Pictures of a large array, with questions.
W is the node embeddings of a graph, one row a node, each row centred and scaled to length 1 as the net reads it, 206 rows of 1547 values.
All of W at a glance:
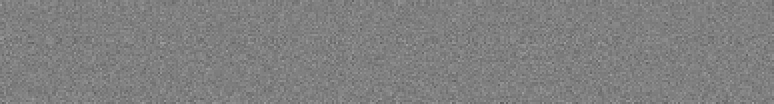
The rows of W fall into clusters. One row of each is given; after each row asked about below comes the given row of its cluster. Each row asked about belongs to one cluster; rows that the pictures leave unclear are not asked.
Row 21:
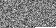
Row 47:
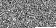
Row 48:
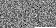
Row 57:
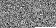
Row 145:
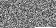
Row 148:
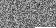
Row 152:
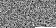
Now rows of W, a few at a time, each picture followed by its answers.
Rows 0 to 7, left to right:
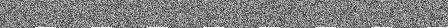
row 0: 152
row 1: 48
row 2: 145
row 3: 47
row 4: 148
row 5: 152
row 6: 152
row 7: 47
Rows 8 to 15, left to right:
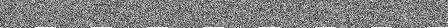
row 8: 152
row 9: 48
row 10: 145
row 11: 152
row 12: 145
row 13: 21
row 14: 148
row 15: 47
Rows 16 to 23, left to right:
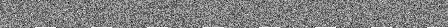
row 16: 21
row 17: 47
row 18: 148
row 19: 145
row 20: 152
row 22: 47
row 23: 148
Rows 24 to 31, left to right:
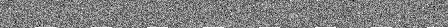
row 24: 145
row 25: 145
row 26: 152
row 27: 57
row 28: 21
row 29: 47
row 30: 57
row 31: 148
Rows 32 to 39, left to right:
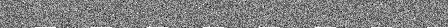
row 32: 57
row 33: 48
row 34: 145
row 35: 148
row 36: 145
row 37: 145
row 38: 21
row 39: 21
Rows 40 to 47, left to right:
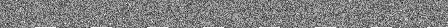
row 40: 57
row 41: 145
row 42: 152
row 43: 21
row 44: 47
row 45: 57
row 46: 148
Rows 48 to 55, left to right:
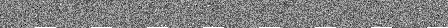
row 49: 21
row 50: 148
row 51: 148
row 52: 48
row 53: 145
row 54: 152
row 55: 47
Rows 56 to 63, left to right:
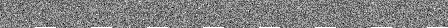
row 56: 21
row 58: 148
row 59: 148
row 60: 48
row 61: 48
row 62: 57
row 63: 145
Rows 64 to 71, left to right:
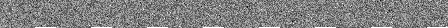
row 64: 21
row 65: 152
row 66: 148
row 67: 145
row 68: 57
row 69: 48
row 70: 47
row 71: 47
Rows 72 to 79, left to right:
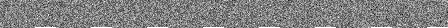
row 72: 145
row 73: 145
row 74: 21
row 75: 21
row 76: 145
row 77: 145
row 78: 48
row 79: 152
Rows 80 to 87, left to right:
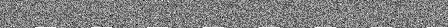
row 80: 152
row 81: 152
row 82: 48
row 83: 145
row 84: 145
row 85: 145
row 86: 21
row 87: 145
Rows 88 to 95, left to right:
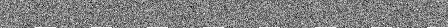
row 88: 148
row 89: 148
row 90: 57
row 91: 57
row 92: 21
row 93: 57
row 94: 21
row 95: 152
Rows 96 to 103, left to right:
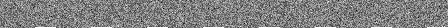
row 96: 152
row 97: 48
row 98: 21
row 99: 47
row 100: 148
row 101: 145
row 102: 152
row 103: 148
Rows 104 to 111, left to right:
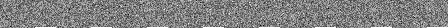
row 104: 21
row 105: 148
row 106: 57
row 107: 148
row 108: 145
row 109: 47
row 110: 57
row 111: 57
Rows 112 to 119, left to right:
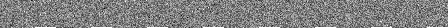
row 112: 48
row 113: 47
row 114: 148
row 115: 48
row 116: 48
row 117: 47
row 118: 47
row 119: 145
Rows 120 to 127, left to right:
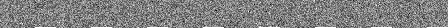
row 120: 148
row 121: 148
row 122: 152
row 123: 145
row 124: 48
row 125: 152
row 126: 57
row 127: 57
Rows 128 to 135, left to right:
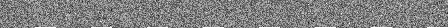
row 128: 57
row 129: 47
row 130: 47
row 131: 145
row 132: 21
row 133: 57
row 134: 145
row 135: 148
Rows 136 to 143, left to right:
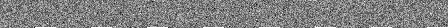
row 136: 21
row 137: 21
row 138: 152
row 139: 47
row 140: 57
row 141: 145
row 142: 148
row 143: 21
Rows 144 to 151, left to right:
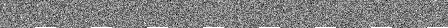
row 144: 21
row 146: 152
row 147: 152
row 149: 21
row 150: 48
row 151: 48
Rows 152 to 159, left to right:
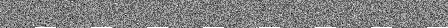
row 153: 57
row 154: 21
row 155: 148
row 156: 48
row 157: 145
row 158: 152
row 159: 47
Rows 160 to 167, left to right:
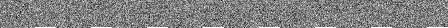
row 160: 57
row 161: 148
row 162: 148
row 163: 48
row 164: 48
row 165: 48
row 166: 21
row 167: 145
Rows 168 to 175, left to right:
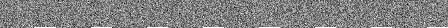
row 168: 48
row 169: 152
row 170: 47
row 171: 145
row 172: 57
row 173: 21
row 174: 21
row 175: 152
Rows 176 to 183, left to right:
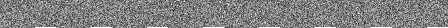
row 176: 21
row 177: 145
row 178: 148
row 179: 57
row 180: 21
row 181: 145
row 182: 57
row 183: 21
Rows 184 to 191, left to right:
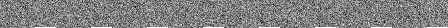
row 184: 57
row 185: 47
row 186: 57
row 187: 152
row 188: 48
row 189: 47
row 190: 152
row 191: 57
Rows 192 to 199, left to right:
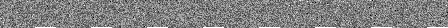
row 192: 148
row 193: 148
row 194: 21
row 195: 47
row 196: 48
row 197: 148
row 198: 152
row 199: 152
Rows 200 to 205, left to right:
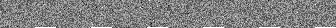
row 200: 21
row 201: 48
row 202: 47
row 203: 21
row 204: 47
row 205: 148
